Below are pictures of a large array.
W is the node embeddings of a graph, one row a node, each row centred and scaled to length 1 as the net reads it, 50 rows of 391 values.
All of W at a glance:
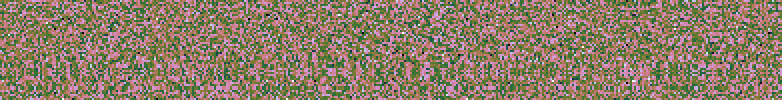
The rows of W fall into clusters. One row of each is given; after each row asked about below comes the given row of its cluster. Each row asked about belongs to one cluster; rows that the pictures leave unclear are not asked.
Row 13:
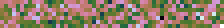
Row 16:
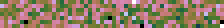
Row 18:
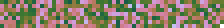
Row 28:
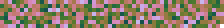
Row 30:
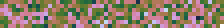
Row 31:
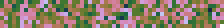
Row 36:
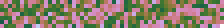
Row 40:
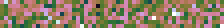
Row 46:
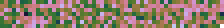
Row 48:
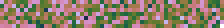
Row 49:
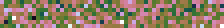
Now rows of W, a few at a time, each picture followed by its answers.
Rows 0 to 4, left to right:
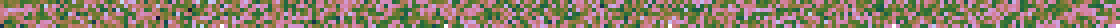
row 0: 49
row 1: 16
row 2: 49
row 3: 13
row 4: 36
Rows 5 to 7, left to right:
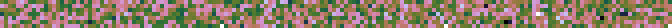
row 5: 16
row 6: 18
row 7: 40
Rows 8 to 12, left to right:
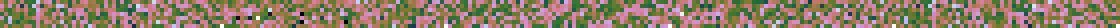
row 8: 18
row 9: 49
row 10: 36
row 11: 30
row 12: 18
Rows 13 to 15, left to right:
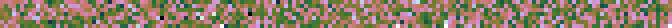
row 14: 46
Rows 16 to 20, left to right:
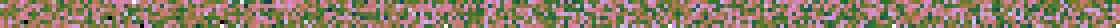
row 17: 46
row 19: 16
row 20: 40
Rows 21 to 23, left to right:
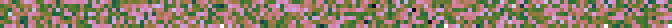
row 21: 28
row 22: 48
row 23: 31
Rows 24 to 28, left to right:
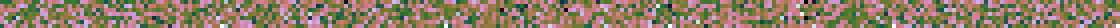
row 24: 18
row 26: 28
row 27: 16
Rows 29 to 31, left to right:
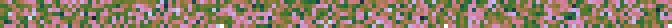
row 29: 28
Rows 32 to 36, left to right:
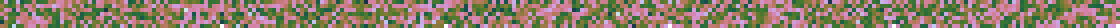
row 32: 46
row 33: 46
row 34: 36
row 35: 31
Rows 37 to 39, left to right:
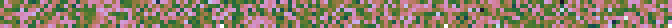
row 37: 31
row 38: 46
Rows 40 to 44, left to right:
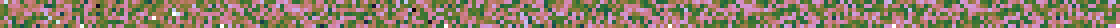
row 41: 48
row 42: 36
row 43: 13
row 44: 13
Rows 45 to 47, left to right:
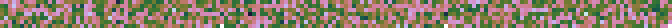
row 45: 40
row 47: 13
